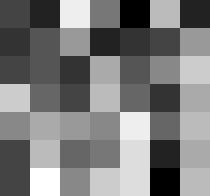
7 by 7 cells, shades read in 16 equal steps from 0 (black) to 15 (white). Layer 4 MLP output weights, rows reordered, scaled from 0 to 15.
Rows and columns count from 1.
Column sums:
39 54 53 57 54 34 65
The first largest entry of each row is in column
3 3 7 1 5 5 2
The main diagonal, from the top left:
4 5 3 11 14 2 11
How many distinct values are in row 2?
5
